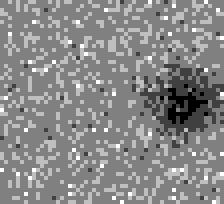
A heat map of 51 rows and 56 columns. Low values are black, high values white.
The middle right is the ninth with the lowest average. Neither half mirrors the other. There are no regular stripes. No row or column stands out. A single dip lies in the middle right.
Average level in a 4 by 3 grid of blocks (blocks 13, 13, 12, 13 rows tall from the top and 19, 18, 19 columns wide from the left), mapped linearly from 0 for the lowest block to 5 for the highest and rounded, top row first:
555 | 540 | 440 | 555
